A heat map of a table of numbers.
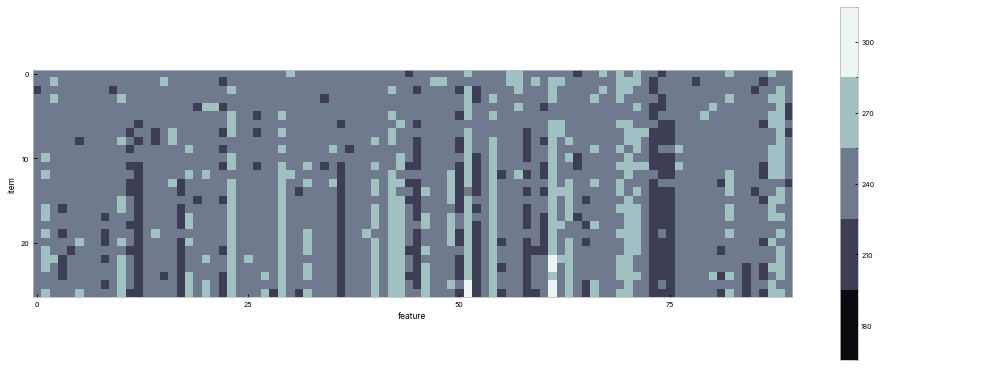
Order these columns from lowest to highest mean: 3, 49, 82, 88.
3, 49, 82, 88
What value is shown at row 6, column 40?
240
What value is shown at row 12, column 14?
240
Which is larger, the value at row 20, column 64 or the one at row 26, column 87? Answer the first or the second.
the second
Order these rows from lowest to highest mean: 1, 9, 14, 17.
14, 9, 17, 1
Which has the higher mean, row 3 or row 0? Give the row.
3
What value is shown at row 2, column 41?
240
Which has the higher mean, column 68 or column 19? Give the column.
68
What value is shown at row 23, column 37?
240
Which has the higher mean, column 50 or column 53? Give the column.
53
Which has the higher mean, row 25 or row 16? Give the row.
25
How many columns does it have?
90
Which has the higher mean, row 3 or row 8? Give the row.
3
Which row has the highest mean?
1
